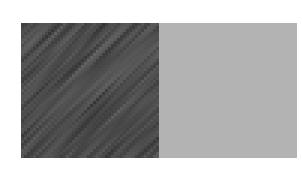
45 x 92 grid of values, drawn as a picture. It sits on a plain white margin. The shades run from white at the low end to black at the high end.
The table splits into one row of 2 panels. Panel 1,1: high, slanting up to the right, faint in contrast. Panel 1,2: low, flat.
